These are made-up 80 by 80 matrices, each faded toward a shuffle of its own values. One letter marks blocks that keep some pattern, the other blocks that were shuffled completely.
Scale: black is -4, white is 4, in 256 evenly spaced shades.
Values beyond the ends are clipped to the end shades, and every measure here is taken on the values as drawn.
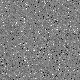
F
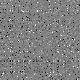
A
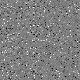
A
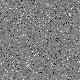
F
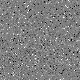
A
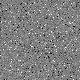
F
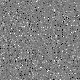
A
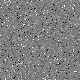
F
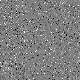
A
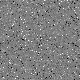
F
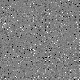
A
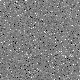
F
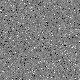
F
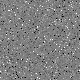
F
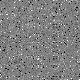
A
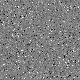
F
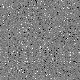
A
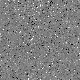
F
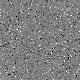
F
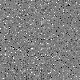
A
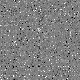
A
